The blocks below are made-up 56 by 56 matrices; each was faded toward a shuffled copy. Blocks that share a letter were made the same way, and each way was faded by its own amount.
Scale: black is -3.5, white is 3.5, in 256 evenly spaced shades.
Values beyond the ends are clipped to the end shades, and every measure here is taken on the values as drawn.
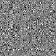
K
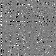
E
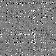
E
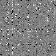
E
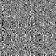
K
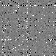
E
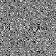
K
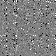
E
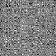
K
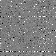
E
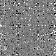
E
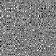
K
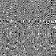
K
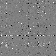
E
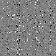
E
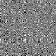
K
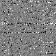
E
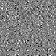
K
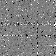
E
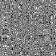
K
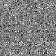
K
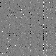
E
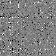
E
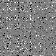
E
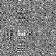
K
